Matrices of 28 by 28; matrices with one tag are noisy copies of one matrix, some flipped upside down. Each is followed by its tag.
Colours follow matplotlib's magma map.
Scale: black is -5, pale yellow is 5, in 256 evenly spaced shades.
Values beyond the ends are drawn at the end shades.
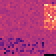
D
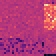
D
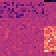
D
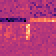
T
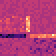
T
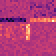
T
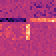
T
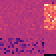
D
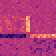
T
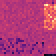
D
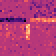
T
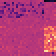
D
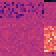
D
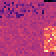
D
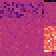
D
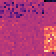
D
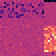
D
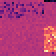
D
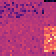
D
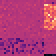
D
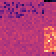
D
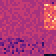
D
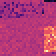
D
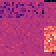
D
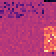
D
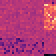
D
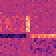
T
